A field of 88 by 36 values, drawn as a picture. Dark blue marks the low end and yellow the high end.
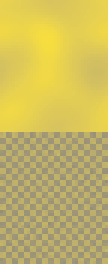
It is made of 2 by 1 panels. Panel 1,1: very high, smooth, faint in contrast. Panel 2,1: high, checkered.
